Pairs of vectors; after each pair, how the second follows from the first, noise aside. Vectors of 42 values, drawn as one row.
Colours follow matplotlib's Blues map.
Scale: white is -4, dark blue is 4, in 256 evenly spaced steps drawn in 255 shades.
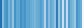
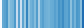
reversed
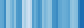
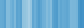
shrunk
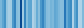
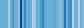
partly zeroed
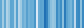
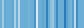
partly zeroed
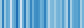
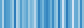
reversed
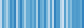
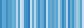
reversed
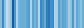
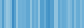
shrunk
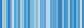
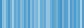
shrunk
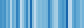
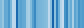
reversed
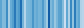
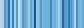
reversed
